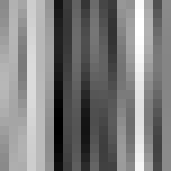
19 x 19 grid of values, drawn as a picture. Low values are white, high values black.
The bottom left is the calmest part. The ninth with the highest average is the bottom middle. On average the colour sits 50% of the way up the scale. Streaks run downward.
